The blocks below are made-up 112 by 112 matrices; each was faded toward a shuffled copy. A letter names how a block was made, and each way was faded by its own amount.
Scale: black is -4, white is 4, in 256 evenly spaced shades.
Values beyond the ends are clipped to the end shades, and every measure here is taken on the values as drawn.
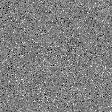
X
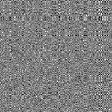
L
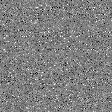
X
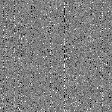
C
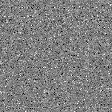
X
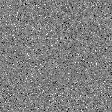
X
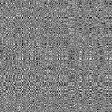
L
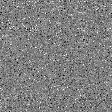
X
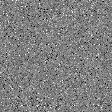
X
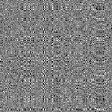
L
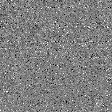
X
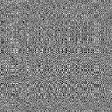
L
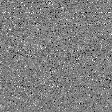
X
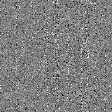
C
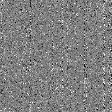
C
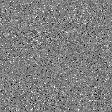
X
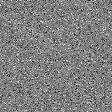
X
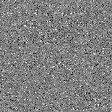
X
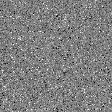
X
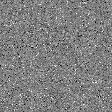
X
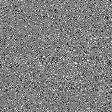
X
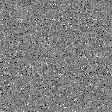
X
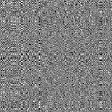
L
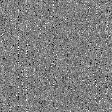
C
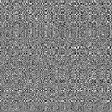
L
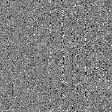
C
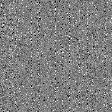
C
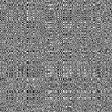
L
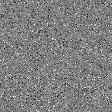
X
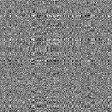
L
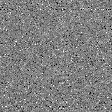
X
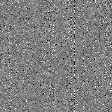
C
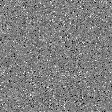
X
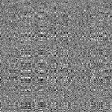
L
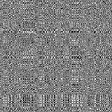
L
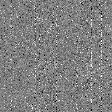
C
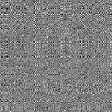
L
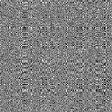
L
